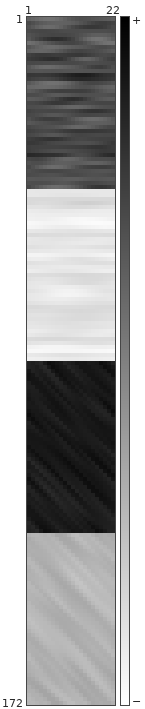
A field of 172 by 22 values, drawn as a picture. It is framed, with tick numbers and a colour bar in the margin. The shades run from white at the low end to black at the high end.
It is made of 4 by 1 panels. Panel 1,1: high, streaked across. Panel 2,1: very low, streaked across, faint in contrast. Panel 3,1: very high, slanting down to the right, faint in contrast. Panel 4,1: low, slanting down to the right, faint in contrast.
